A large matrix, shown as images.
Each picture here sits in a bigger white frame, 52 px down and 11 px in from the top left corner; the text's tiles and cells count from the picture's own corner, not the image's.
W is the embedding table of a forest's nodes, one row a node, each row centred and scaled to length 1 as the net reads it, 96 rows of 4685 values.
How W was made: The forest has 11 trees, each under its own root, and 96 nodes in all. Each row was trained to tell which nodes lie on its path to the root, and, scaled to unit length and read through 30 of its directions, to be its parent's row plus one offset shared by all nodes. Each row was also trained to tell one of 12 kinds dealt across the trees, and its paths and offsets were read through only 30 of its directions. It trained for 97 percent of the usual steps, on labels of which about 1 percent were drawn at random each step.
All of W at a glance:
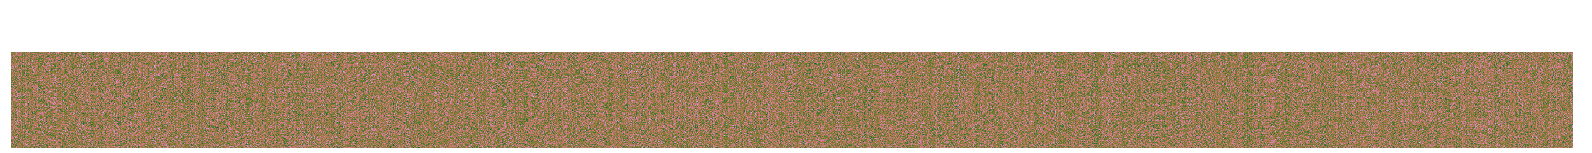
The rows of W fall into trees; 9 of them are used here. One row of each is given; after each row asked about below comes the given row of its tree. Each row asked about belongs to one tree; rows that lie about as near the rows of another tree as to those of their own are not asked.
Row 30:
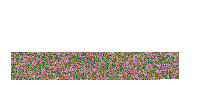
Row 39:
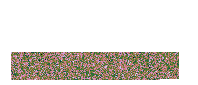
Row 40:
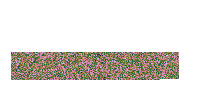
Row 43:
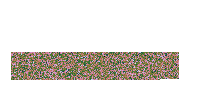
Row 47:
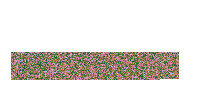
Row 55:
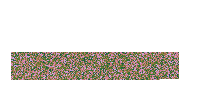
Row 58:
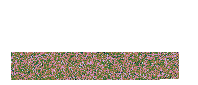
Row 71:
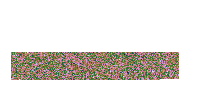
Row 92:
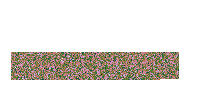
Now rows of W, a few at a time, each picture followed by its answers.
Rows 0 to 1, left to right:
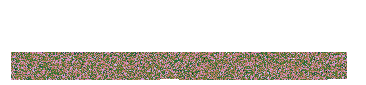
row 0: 30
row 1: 71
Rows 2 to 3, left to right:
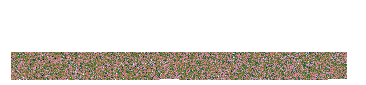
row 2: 92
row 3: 39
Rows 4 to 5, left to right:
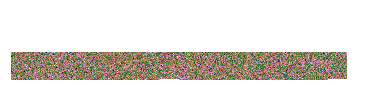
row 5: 92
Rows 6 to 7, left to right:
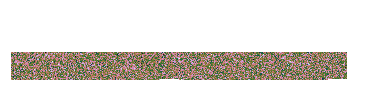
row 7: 30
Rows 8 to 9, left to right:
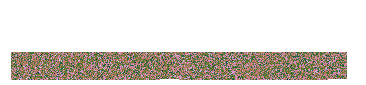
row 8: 39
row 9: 47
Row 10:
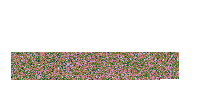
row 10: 71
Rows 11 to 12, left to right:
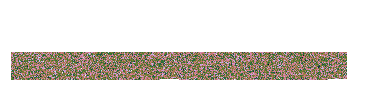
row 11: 43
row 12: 43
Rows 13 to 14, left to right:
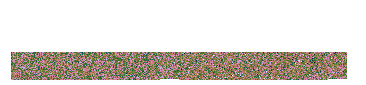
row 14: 39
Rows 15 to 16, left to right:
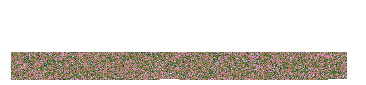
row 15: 39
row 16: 43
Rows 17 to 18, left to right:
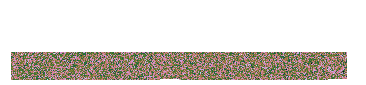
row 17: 58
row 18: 58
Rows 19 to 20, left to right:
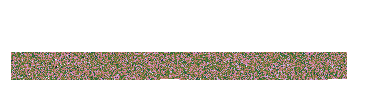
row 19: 71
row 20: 71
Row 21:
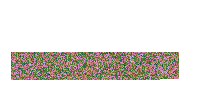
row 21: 58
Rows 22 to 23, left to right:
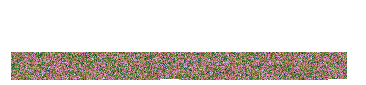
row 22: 30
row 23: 30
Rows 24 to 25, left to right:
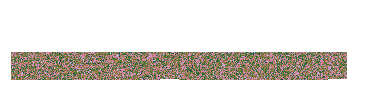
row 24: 43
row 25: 58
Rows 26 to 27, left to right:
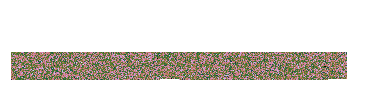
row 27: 30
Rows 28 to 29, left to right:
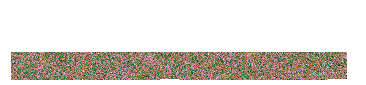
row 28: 92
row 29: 39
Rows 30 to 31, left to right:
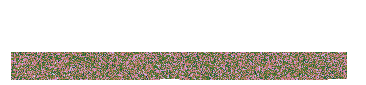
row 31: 47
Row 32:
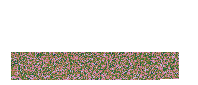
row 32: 58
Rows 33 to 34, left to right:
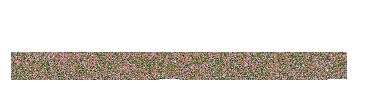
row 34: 71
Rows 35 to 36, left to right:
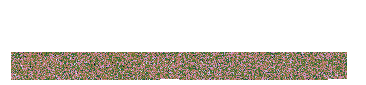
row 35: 92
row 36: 43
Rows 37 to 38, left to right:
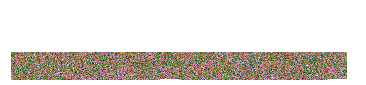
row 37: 39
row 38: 39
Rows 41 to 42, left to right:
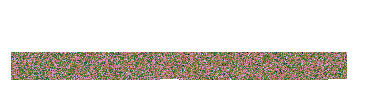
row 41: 58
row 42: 92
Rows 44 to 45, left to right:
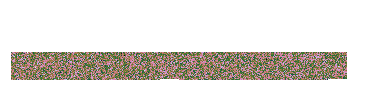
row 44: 92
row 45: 30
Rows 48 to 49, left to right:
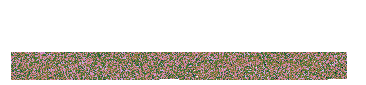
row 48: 40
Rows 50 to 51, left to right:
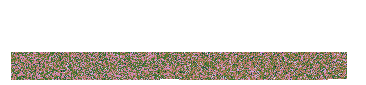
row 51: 47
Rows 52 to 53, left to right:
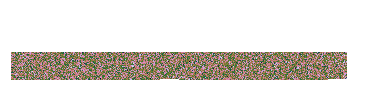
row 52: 92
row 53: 92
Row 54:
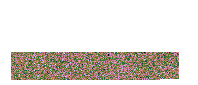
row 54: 39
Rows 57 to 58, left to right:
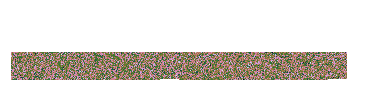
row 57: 92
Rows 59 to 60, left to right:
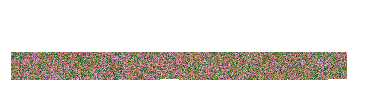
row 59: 30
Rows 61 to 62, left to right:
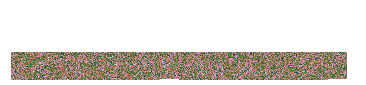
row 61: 92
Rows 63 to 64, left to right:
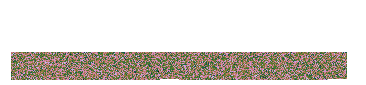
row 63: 43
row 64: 47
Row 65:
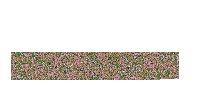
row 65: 71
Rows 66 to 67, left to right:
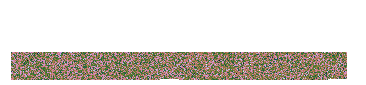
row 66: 47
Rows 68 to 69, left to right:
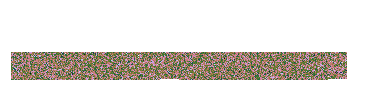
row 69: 71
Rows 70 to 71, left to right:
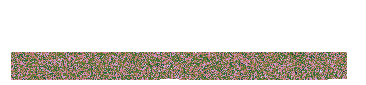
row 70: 43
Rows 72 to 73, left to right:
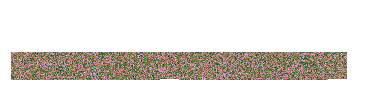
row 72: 43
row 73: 39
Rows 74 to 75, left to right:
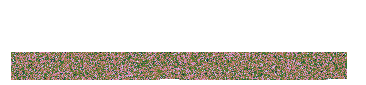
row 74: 39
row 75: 39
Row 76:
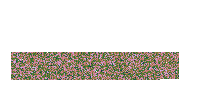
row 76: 30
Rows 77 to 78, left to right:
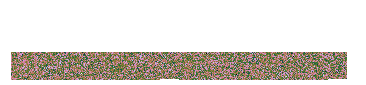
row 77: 30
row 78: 43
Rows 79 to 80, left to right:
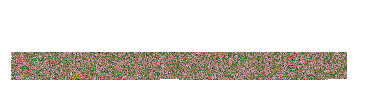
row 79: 92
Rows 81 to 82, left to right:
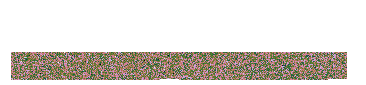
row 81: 43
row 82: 55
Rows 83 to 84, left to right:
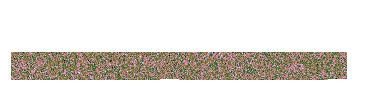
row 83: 92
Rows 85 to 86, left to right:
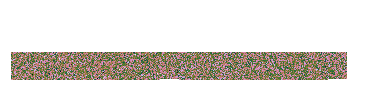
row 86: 55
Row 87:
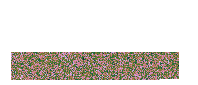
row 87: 71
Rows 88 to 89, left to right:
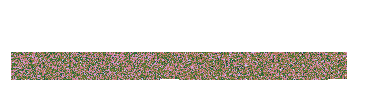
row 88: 30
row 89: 71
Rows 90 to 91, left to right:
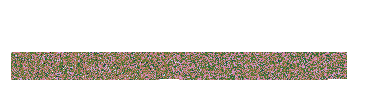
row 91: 47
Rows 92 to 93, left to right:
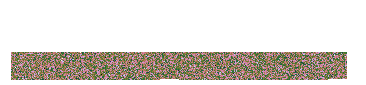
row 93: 71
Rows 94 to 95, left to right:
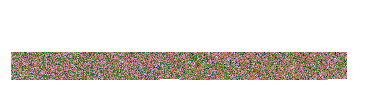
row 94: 30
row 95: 39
